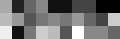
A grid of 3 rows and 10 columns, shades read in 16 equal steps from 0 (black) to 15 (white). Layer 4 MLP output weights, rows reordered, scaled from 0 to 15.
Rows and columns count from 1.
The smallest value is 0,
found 2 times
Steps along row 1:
down up up down same up same down same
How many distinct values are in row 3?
9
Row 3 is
14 1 7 12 11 5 15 8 8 6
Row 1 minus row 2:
-1 -7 1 1 -7 -6 -5 -2 -4 -12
